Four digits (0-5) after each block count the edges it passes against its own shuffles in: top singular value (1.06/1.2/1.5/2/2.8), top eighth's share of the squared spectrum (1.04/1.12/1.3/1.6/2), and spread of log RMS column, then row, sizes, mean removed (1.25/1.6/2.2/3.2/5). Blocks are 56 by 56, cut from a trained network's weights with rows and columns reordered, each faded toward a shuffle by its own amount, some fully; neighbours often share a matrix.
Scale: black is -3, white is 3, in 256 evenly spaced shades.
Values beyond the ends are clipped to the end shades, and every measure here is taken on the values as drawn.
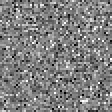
0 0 0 0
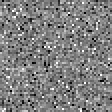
0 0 0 0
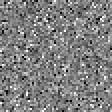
0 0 0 0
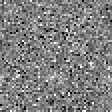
2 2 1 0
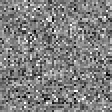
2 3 1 2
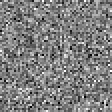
2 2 0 1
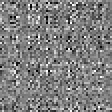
3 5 3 3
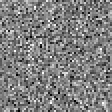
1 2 0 0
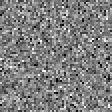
0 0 0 0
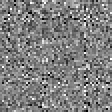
3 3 2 1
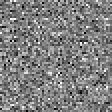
3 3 2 0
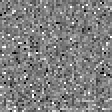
1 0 0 0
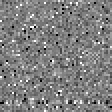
2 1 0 1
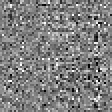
3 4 3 2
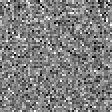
1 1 0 0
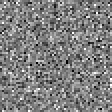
0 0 0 0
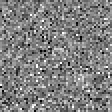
2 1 0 1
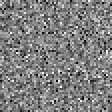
2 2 0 1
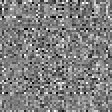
3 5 2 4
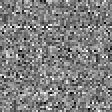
2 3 0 3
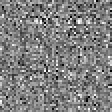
3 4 2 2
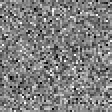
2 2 0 1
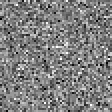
1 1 0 0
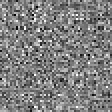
3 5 2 3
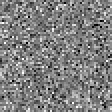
1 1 0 0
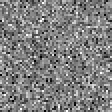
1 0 0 0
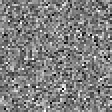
0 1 0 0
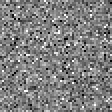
1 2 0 0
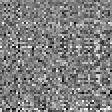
3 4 1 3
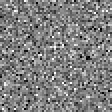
0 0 0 0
